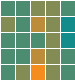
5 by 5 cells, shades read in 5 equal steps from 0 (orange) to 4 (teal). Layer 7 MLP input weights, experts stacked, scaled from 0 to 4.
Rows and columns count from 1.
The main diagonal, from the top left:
3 3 3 2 3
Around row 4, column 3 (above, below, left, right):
3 0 3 2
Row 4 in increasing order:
1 2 3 3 3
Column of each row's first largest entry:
1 5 5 1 1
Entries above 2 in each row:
3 2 4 3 2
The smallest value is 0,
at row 5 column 3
